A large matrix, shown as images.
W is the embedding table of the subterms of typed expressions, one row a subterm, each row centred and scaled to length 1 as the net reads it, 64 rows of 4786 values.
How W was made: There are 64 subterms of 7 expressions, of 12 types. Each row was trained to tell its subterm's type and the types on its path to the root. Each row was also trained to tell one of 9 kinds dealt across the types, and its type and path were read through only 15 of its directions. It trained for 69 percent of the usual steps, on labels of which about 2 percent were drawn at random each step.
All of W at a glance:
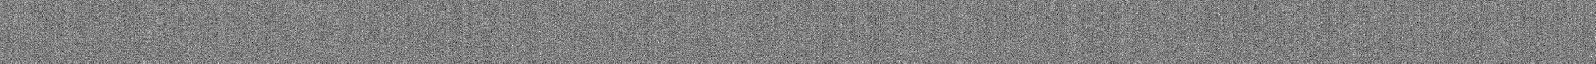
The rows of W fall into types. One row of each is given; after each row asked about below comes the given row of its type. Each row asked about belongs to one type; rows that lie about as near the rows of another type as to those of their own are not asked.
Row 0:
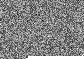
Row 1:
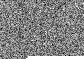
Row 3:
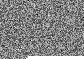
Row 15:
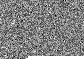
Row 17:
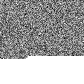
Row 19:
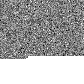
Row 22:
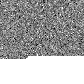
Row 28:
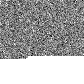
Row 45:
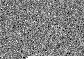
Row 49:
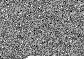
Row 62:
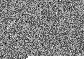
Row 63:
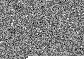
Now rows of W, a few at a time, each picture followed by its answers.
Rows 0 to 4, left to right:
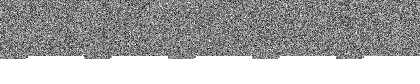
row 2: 63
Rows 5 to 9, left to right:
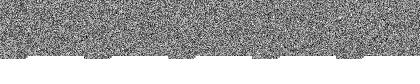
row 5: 1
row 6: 15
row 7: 3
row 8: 15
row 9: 3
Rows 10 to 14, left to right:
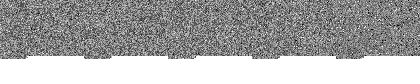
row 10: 1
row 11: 62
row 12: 45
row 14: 45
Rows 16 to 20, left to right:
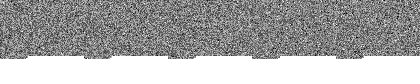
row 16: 63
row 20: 17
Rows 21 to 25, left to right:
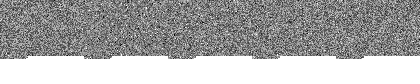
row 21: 19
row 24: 3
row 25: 63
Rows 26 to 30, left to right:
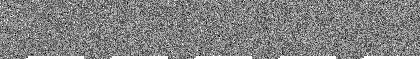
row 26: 15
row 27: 3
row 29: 45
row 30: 1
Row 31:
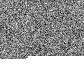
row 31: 19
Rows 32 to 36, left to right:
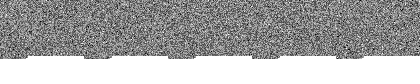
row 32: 62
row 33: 63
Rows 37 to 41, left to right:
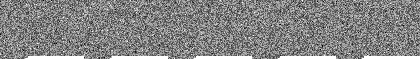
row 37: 63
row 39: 49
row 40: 15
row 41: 1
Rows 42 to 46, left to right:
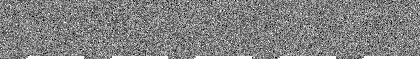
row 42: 49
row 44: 3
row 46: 19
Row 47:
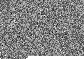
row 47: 62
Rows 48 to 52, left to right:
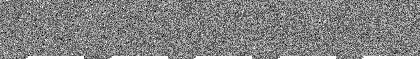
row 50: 63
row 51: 1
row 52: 17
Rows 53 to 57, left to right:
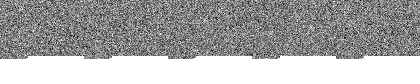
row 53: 19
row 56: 45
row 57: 62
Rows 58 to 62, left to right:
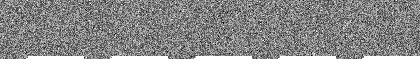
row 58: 19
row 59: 45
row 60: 28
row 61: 62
